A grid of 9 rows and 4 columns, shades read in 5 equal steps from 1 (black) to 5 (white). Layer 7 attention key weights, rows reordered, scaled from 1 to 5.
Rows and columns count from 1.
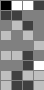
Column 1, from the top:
1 2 3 4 3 4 3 4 4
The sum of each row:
13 10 12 14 13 13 13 14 12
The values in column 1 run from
1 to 4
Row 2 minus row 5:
-1 -1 0 -1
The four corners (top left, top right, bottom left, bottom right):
1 2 4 4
